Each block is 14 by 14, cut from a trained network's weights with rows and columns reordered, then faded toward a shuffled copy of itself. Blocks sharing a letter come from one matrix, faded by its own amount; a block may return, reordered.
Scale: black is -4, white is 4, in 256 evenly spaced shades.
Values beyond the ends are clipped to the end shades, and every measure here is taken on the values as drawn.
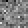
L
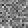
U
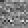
U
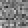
U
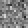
L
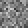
U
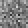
L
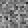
U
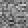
U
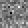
L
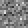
L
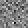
U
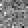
L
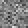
U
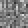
U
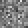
U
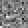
L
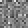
U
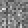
U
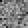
L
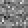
L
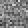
L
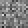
U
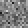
L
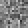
U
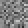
U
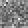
L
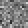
U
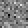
L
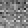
U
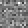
U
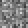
U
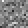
L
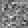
U
